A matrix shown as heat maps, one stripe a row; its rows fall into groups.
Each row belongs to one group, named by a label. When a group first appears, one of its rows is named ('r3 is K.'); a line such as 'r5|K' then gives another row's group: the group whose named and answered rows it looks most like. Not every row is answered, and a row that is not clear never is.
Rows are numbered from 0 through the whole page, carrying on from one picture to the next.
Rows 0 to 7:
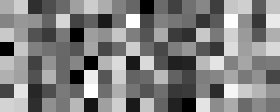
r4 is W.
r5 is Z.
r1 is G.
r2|Z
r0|Z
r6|Z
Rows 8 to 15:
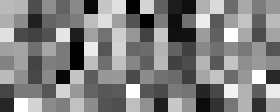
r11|Z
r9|Z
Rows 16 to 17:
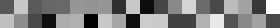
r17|W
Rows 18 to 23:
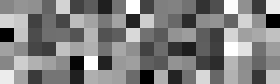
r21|Z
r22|G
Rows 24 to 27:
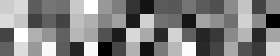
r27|G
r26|G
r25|W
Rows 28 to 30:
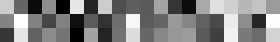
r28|W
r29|G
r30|G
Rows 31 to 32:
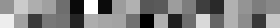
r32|Z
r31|G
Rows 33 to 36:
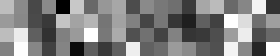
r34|Z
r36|G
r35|Z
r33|W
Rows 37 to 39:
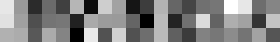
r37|W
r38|Z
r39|Z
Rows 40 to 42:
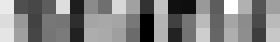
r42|Z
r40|Z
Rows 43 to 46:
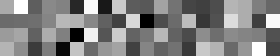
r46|W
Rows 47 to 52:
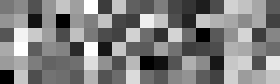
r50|Z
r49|G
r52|G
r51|G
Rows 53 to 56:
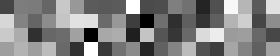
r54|Z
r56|G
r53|G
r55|W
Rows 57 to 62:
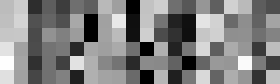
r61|W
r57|W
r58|W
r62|Z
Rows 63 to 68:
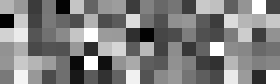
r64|G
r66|W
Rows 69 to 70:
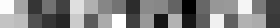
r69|W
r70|W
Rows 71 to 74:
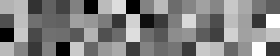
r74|W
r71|W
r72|G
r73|G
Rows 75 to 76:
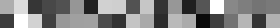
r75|W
